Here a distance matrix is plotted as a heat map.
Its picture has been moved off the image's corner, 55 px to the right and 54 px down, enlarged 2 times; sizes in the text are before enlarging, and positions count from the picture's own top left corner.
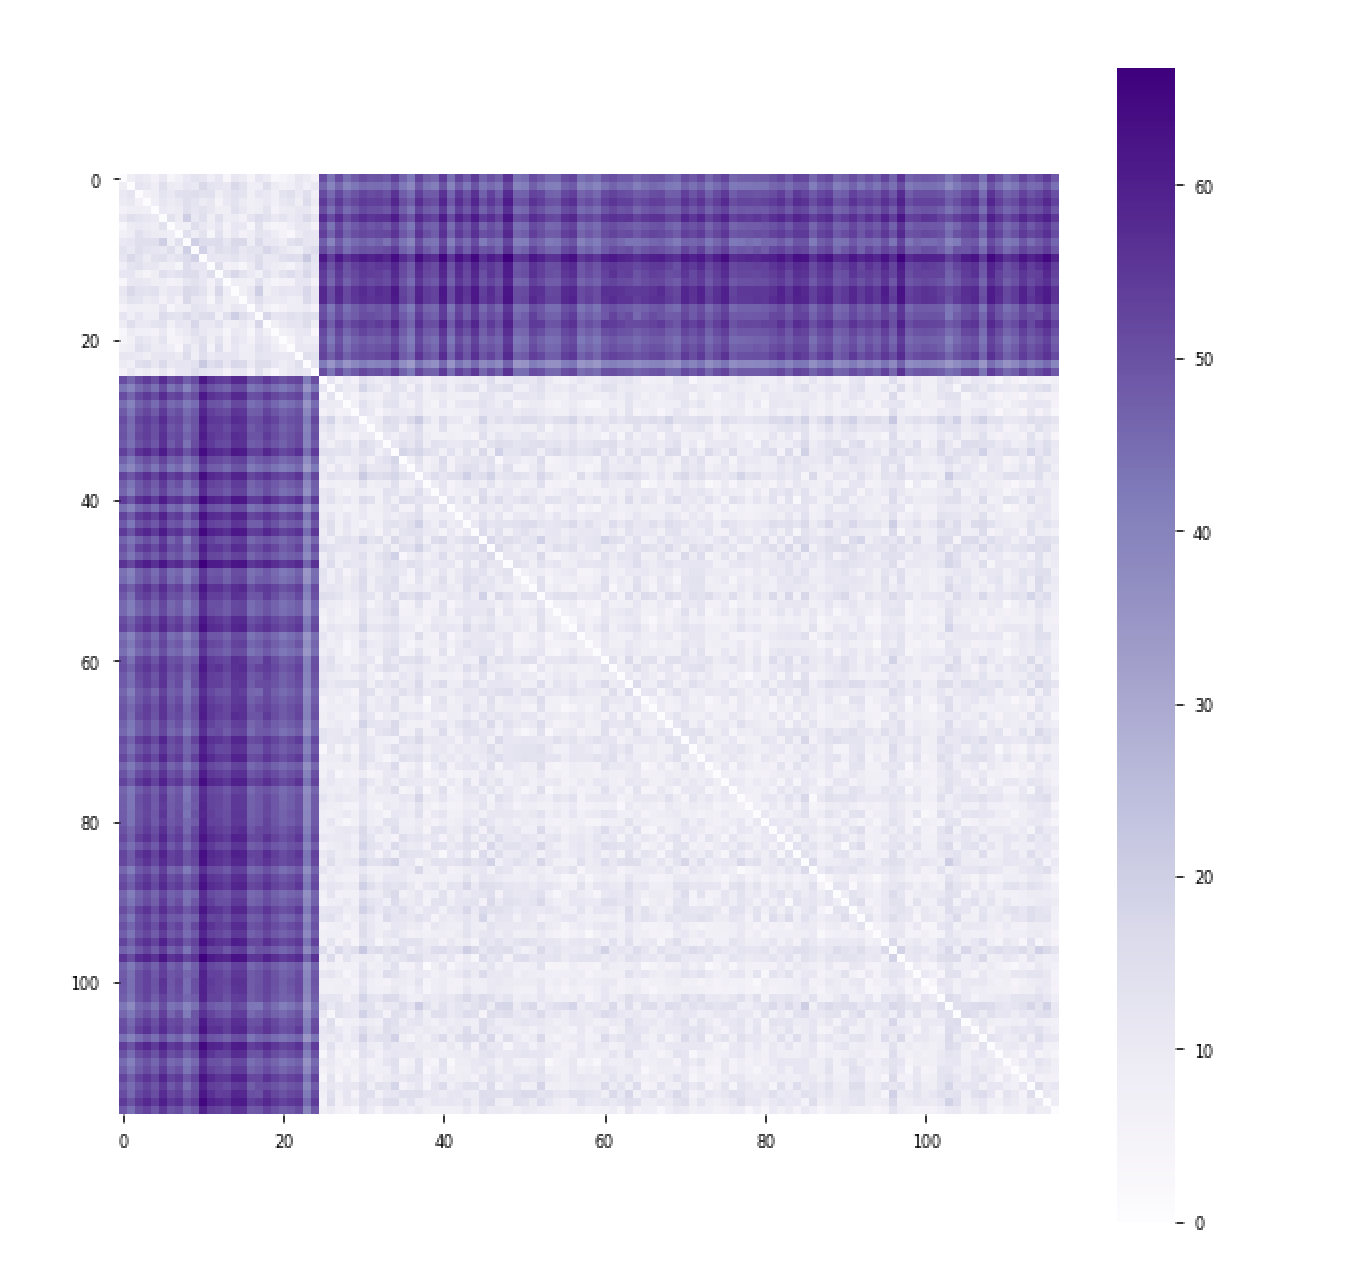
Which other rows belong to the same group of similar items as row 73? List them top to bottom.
25, 26, 27, 28, 29, 30, 31, 32, 33, 34, 35, 36, 37, 38, 39, 40, 41, 42, 43, 44, 45, 46, 47, 48, 49, 50, 51, 52, 53, 54, 55, 56, 57, 58, 59, 60, 61, 62, 63, 64, 65, 66, 67, 68, 69, 70, 71, 72, 74, 75, 76, 77, 78, 79, 80, 81, 82, 83, 84, 85, 86, 87, 88, 89, 90, 91, 92, 93, 94, 95, 96, 97, 98, 99, 100, 101, 102, 103, 104, 105, 106, 107, 108, 109, 110, 111, 112, 113, 114, 115, 116
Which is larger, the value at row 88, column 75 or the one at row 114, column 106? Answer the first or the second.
the second
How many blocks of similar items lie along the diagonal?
2
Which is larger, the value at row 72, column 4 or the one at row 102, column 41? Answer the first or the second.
the first
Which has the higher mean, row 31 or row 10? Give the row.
10
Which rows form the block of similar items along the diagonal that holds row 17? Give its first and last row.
0 to 24
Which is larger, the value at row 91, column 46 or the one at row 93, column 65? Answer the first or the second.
the first
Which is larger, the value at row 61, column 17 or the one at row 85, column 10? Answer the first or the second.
the second
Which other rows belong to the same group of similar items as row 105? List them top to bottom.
25, 26, 27, 28, 29, 30, 31, 32, 33, 34, 35, 36, 37, 38, 39, 40, 41, 42, 43, 44, 45, 46, 47, 48, 49, 50, 51, 52, 53, 54, 55, 56, 57, 58, 59, 60, 61, 62, 63, 64, 65, 66, 67, 68, 69, 70, 71, 72, 73, 74, 75, 76, 77, 78, 79, 80, 81, 82, 83, 84, 85, 86, 87, 88, 89, 90, 91, 92, 93, 94, 95, 96, 97, 98, 99, 100, 101, 102, 103, 104, 106, 107, 108, 109, 110, 111, 112, 113, 114, 115, 116
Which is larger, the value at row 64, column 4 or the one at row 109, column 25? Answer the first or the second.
the first
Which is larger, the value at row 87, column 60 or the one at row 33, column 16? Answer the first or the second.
the second
